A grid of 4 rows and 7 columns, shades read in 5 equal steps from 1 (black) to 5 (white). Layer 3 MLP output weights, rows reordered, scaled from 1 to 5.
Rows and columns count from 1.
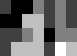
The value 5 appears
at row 4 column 6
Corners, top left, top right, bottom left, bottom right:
2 2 2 4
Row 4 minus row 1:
0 3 3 1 0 2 2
